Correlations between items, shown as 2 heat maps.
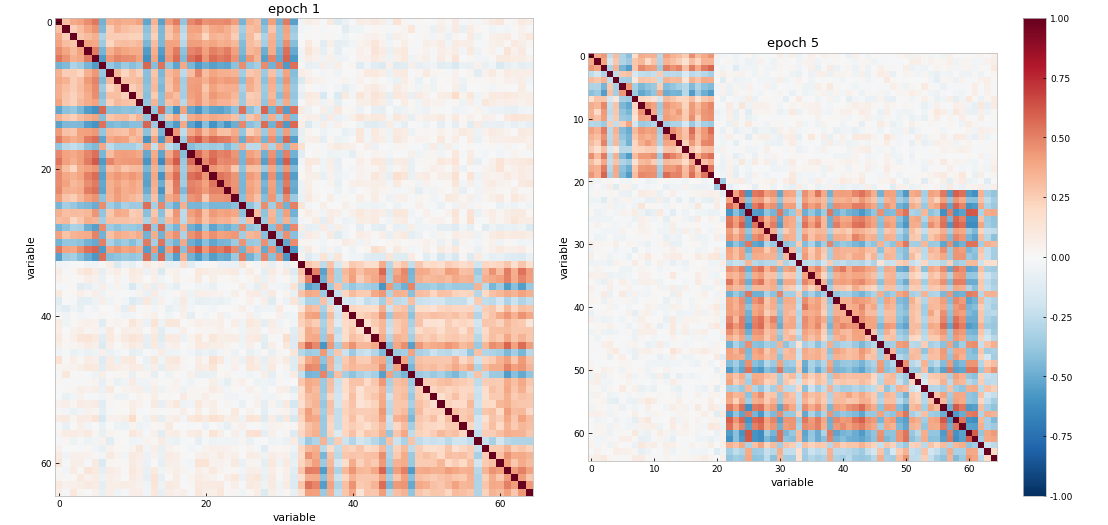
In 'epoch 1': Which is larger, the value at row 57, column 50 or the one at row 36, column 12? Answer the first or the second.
the second
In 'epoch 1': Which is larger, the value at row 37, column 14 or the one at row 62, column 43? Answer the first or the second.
the second
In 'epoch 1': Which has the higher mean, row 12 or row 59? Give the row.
59
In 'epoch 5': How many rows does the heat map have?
65
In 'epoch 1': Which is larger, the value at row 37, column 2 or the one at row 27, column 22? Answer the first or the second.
the second
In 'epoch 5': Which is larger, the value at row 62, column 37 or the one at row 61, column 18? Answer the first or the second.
the first
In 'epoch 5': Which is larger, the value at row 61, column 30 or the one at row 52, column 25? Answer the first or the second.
the first
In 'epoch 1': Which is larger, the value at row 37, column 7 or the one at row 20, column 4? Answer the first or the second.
the second
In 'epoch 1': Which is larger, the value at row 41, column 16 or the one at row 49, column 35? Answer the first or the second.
the second
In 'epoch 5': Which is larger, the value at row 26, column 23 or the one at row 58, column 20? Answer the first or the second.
the first
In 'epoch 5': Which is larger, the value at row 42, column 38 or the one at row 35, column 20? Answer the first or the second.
the second
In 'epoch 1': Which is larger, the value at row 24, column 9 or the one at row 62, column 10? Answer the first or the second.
the first
